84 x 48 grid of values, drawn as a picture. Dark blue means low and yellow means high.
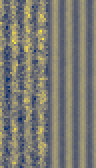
Seam: vertical, 50% of the way across, the right part calmer. Slope: none. Average level on the scale: 50%. Grain: streaks running down. Stripes: upright, repeating 7 times.
